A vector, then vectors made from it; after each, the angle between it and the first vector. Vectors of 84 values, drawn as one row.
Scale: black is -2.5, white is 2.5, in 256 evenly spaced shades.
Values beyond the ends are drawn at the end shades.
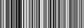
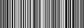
orthogonal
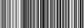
partly opposed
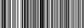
nearly opposite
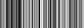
nearly parallel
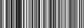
nearly parallel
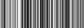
nearly opposite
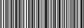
partly aligned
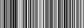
orthogonal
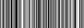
partly aligned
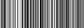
nearly opposite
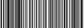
partly aligned
